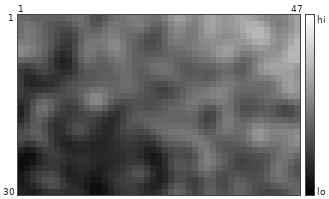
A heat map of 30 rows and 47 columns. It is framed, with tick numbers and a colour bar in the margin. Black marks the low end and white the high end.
Mirror symmetry: none. Slope: up to the top right. Stripes: none. Ninth with the highest average: top right.
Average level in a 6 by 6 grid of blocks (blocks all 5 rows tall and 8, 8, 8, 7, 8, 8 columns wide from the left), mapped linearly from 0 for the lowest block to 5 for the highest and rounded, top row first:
333455
223345
132334
212333
101233
101222
